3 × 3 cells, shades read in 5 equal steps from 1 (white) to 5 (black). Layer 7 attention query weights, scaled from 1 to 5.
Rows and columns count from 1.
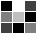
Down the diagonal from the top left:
5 2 3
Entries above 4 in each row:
1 1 1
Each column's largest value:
5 5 5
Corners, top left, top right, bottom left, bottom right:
5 4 4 3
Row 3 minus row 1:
-1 4 -1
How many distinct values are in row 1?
3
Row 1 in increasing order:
1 4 5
